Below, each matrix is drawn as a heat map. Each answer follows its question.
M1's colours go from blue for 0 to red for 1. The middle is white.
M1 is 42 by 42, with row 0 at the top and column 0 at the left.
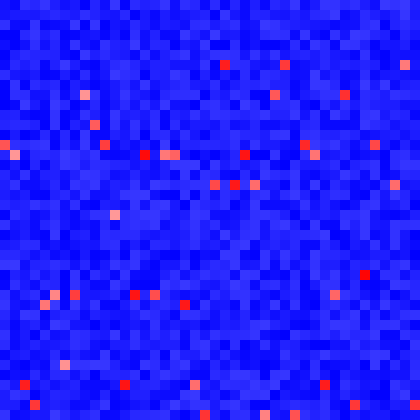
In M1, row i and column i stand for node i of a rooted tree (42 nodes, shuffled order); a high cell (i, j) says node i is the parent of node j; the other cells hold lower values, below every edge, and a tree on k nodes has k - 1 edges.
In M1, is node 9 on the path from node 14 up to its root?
yes
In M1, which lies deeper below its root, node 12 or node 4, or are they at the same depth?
node 4
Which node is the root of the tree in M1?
38
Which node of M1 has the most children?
15
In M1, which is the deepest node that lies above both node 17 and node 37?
15
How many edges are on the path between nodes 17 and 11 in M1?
6
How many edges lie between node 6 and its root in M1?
5
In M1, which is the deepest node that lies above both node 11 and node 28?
6
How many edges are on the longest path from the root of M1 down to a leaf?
14
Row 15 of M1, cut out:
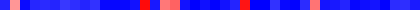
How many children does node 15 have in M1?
6
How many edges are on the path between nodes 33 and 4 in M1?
5
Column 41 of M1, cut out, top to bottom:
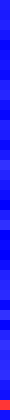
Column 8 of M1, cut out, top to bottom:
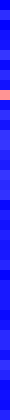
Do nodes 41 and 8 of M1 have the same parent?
no
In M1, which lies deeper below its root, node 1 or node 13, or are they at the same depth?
node 1
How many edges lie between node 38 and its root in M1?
0
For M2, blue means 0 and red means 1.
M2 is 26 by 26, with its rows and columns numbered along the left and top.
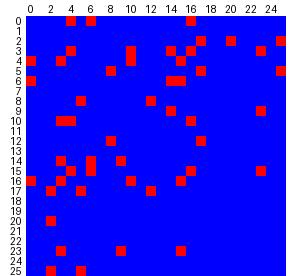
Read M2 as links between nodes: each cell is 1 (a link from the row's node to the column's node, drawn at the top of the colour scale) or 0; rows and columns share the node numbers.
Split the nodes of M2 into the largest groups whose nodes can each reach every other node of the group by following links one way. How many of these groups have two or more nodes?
2
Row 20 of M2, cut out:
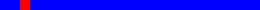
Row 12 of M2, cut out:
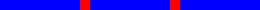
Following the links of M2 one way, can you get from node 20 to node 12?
yes
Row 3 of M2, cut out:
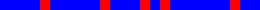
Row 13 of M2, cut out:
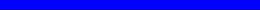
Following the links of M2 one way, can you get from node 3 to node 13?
no
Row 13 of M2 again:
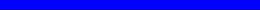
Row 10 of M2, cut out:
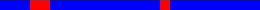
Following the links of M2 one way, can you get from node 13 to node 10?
no
